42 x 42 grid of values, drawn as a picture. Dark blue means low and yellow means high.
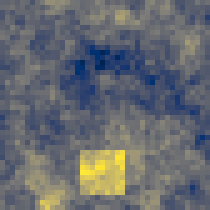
Odd patch: higher, in the bottom middle. Ninth with the highest average: bottom middle. Roughest part: bottom middle. Stripes: none.
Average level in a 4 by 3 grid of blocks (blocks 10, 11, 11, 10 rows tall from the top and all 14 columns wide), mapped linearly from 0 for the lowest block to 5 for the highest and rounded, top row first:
222 / 201 / 232 / 352
